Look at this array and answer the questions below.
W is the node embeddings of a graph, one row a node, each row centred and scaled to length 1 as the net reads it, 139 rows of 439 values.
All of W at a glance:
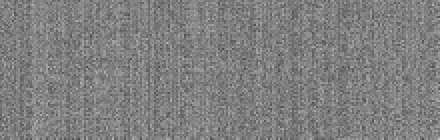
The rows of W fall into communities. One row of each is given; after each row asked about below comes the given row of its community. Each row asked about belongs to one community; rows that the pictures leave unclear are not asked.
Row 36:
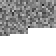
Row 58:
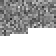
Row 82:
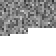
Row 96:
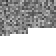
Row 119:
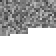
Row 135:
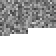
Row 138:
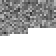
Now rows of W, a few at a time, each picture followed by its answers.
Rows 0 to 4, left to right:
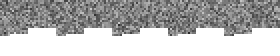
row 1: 82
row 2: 135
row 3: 119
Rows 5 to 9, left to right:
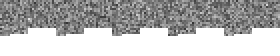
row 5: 96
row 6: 82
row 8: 135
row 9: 82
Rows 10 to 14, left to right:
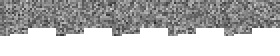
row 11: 135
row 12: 135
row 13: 96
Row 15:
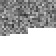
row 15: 58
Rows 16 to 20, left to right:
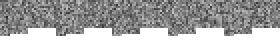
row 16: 58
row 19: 58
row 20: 96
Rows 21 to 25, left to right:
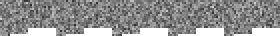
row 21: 82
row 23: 135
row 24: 36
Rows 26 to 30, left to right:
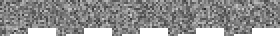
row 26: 96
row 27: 58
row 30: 36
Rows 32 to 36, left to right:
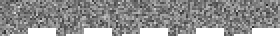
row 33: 58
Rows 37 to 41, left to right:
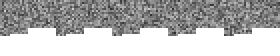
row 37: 58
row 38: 96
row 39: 82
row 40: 138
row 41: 135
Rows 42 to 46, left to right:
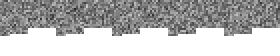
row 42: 138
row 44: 135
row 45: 135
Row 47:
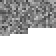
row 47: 119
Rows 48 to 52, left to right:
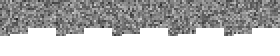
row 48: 82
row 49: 135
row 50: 36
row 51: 58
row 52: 138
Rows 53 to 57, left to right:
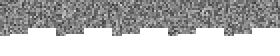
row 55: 82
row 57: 58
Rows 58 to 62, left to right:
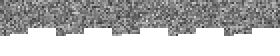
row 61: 82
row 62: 96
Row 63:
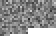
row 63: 138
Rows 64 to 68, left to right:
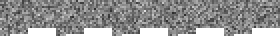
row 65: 138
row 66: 119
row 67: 119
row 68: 58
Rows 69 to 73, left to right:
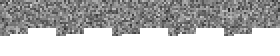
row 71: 96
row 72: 82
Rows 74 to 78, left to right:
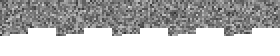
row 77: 119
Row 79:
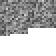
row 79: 96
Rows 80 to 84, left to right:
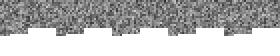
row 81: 135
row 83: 82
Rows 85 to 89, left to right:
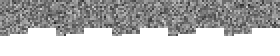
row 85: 138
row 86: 82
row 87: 58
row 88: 135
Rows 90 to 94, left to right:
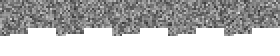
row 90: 58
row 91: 119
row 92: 82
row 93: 96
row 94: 58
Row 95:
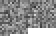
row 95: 96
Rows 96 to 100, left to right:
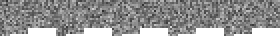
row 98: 96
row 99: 82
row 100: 119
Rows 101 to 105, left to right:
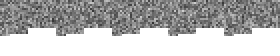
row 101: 96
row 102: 58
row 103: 36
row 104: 82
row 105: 58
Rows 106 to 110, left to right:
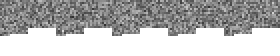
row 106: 138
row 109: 58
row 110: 96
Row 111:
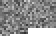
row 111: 119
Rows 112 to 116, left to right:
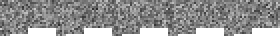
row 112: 96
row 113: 96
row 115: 36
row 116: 138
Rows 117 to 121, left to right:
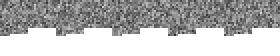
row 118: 96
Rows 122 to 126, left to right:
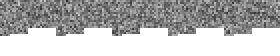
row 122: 36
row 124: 96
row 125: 138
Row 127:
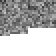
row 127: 135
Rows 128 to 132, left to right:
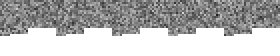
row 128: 135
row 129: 135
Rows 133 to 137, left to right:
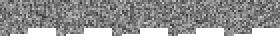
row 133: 82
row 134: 82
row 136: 58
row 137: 138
